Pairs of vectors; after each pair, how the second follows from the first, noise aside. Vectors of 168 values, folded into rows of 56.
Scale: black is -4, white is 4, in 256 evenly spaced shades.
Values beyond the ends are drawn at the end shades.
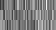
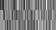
copied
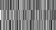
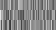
sign-scrambled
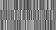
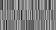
negated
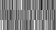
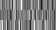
copied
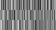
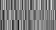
negated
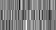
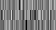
sign-scrambled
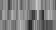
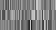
sign-scrambled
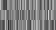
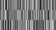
sign-scrambled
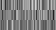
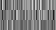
copied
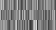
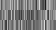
shuffled
